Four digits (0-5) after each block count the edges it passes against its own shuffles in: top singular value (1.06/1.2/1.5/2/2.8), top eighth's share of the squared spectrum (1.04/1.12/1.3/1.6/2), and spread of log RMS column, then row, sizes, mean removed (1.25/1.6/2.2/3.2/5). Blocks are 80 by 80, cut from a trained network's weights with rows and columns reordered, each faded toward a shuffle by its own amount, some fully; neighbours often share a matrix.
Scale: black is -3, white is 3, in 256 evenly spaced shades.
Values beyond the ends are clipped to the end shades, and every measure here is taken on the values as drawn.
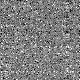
2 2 2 0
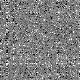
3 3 2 0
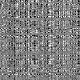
4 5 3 4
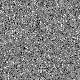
0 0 0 0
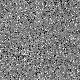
0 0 0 0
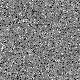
0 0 0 0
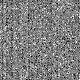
3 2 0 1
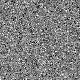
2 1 0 0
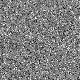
2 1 0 0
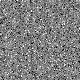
1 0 0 0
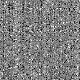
3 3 1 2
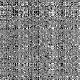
4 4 2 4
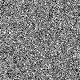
2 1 0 0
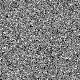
1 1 0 0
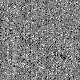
2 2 0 1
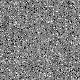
2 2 0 1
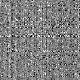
4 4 1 3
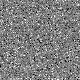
1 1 0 0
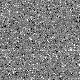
1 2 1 0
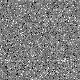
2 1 0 0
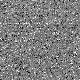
2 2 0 0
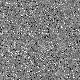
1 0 0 0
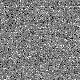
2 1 0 0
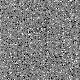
1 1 0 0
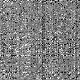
3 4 1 3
